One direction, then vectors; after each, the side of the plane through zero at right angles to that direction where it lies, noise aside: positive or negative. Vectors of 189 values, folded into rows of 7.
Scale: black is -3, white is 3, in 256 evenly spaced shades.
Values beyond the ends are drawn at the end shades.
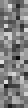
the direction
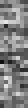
negative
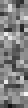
positive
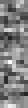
negative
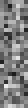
negative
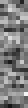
positive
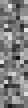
positive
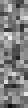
positive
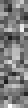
negative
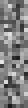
positive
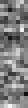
negative
